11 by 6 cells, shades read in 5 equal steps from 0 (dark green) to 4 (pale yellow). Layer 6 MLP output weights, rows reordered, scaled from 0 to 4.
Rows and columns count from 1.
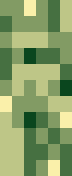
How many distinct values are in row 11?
4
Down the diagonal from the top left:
2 2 3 1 3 0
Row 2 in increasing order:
1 1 2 2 2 3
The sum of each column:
25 28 19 22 22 22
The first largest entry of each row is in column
3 6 2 2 2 2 1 6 1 1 5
